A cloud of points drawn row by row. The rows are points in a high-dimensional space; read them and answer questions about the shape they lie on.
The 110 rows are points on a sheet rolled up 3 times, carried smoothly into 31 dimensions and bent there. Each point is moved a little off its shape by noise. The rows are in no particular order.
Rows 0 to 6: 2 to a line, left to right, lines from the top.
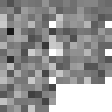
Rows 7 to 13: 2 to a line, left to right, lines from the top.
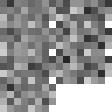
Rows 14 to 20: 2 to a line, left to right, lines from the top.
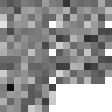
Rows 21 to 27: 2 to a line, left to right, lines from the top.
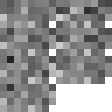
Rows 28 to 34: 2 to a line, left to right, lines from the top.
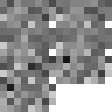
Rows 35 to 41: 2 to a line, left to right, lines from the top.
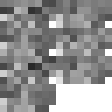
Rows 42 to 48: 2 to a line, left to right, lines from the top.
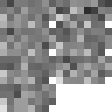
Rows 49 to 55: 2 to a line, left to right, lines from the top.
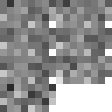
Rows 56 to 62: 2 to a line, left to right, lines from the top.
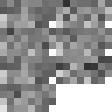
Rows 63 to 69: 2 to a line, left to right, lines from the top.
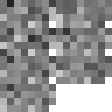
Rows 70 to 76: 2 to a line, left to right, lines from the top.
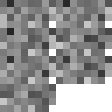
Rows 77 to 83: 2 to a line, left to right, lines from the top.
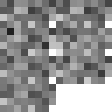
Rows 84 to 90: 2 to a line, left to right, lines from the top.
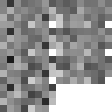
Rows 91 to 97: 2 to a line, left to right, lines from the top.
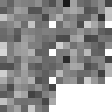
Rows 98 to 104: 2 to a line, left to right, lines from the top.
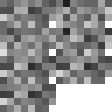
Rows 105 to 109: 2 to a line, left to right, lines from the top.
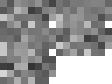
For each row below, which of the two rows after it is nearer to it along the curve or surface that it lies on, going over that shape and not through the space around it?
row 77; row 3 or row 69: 69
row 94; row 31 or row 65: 31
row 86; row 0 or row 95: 0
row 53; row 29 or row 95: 29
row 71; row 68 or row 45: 68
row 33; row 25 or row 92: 92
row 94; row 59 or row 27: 59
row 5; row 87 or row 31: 31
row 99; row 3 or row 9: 3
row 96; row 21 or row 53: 53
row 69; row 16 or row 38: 16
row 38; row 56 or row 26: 56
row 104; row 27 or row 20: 20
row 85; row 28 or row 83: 83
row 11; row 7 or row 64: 64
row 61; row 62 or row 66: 62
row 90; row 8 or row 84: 8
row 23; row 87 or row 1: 1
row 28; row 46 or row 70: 46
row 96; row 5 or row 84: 84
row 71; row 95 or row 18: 18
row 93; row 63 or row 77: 77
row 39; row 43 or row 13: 43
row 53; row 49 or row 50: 49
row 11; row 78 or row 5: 78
